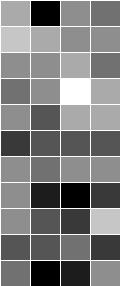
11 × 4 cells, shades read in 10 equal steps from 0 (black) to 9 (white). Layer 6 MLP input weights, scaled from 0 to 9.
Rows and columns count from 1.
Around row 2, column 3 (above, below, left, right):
5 6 6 5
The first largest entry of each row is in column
1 1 3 3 3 2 1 1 4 3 4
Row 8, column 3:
0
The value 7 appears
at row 2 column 1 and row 9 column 4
